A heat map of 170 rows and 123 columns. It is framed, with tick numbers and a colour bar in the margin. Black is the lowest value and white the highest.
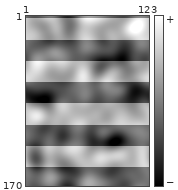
Average level on the scale: 50%. Lone odd cells: none. Stripes: horizontal, repeating 4 times.
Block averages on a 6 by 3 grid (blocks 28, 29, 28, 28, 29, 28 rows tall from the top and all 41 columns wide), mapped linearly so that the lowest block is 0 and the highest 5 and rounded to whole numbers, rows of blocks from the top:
345 | 310 | 020 | 444 | 122 | 122
